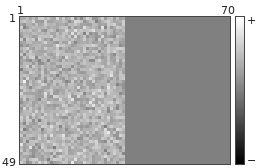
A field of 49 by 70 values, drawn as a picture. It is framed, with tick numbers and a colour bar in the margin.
The table splits into one row of 2 panels. Panel 1,1: high, fine-grained. Panel 1,2: middling, flat.
